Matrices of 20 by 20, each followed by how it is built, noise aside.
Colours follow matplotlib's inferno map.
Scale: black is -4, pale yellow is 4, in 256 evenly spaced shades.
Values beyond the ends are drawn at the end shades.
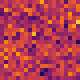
noise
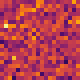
noise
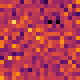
noise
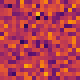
noise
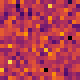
noise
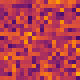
noise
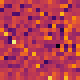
noise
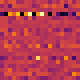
uneven rows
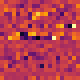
uneven rows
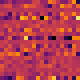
uneven rows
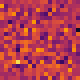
noise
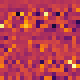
uneven rows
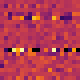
uneven rows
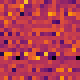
uneven rows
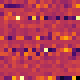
uneven rows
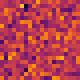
noise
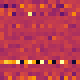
uneven rows
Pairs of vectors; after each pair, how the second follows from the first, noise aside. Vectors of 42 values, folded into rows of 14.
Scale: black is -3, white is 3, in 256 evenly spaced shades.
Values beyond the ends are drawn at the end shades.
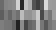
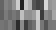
copied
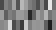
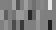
partly zeroed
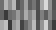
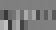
partly zeroed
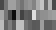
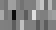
partly zeroed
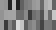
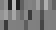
partly zeroed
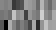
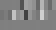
partly zeroed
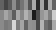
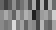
copied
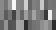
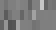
partly zeroed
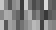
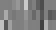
partly zeroed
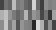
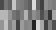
copied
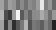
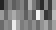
reversed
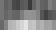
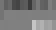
partly zeroed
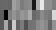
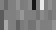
partly zeroed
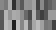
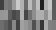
reversed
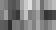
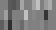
partly zeroed
